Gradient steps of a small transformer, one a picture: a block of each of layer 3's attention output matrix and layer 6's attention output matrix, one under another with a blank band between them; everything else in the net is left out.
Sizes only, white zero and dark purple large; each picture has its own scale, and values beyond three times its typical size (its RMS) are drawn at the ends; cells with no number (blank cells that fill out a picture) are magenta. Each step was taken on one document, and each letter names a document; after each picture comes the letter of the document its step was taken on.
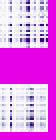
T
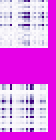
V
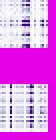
V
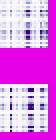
T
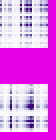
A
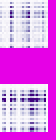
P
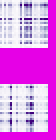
A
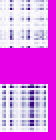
P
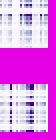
A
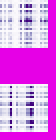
A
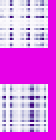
P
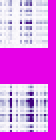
A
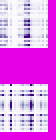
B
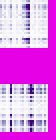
B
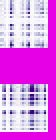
P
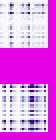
P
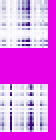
B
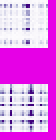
B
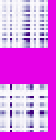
T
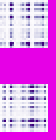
P
